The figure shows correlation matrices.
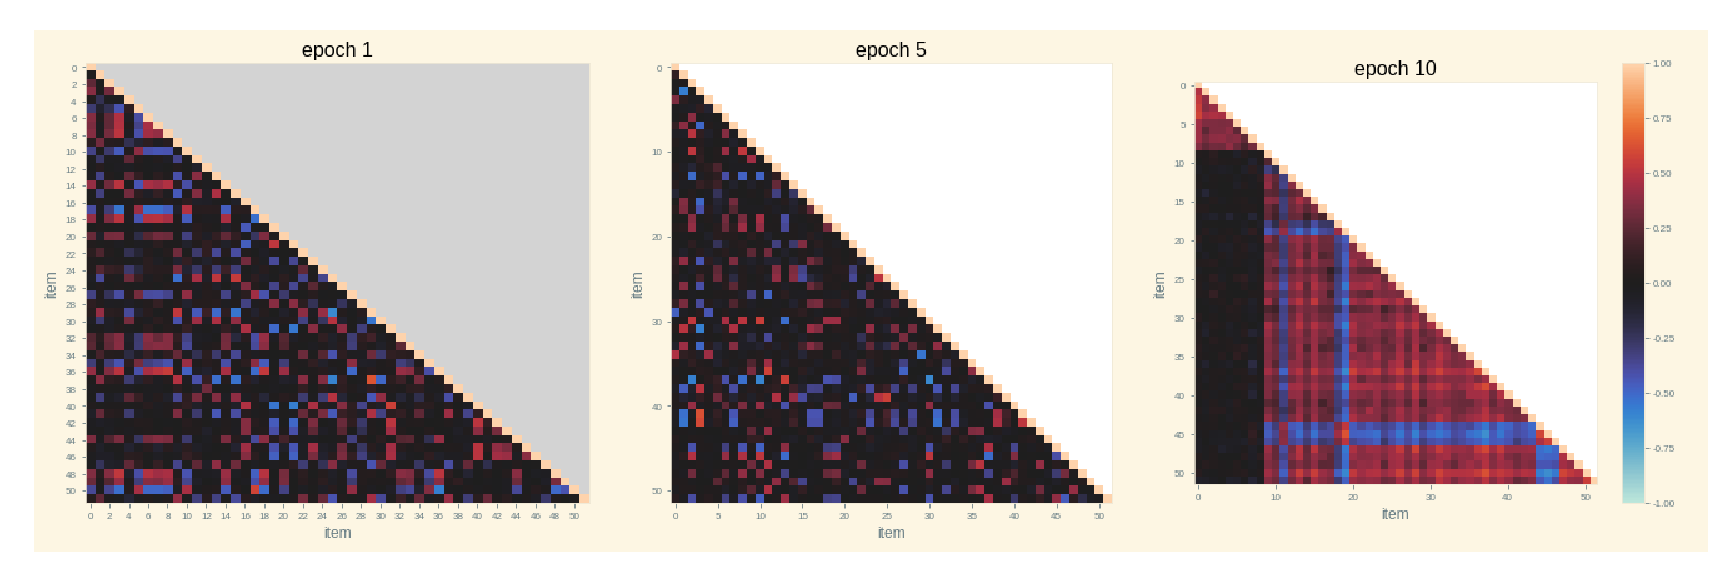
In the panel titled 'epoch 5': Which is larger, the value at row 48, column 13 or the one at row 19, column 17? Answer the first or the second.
the second
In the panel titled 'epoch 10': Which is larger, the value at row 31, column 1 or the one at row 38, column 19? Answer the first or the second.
the first
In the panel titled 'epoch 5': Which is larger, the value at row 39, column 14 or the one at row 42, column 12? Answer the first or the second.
the first
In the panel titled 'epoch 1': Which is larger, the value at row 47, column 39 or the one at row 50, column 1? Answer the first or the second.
the first
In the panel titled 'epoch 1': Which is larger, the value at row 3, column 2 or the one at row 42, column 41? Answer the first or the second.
the first
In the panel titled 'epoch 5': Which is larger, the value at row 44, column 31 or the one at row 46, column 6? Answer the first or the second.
the second
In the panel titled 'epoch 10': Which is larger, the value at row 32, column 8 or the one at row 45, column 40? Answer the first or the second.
the first
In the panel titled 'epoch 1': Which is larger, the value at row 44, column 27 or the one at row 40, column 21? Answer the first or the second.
the first
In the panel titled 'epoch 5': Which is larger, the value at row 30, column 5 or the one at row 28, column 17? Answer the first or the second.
the second
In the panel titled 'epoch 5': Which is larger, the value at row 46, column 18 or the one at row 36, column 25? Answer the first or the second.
the first
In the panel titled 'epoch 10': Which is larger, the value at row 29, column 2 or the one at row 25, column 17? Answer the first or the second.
the second
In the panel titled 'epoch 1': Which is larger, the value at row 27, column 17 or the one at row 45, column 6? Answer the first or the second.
the first
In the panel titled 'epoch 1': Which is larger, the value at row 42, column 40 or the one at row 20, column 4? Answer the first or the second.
the first
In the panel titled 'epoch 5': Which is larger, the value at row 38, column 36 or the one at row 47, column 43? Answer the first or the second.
the second
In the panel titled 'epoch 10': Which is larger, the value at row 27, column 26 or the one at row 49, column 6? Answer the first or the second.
the first
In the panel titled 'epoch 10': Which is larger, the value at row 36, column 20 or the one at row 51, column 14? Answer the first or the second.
the first
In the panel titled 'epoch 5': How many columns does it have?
52
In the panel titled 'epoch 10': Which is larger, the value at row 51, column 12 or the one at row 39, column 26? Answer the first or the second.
the second
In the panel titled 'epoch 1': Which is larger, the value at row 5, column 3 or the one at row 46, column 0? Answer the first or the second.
the second
